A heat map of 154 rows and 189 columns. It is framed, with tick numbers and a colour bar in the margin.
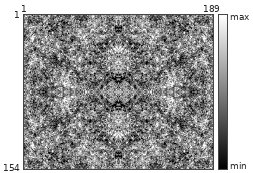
There is no overall slope. The values follow a bell shape. No seam splits the table. The ninth with the lowest average is the centre. It mirrors both left to right and top to bottom.
